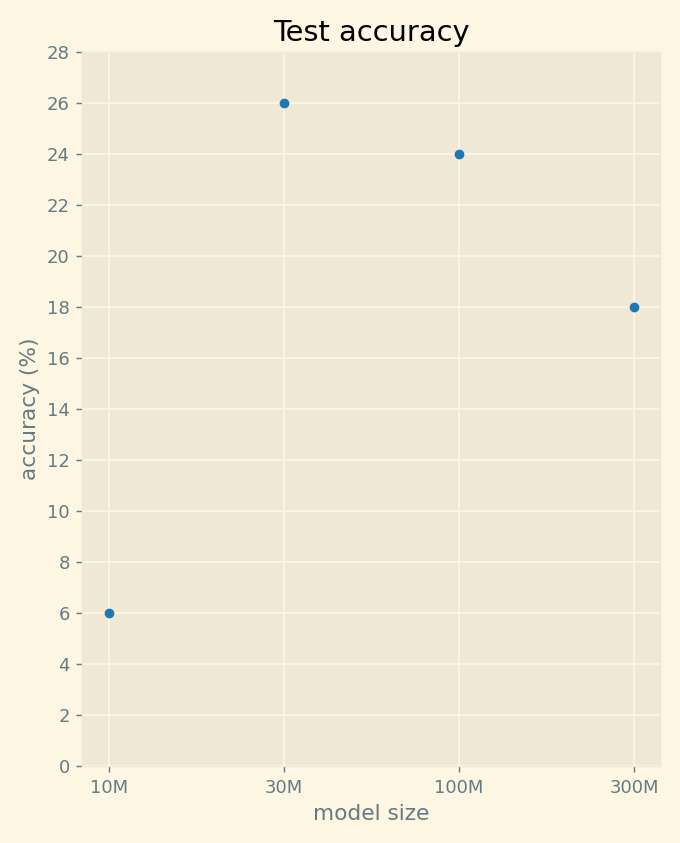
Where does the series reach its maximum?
30M
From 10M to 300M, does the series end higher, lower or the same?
higher
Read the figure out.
Title: Test accuracy
x-axis: model size, ticks 10M 30M 100M 300M
y-axis: accuracy (%), ticks 0 2 4 6 8 10 12 14 16 18 20 22 24 26 28
Values:
6 26 24 18
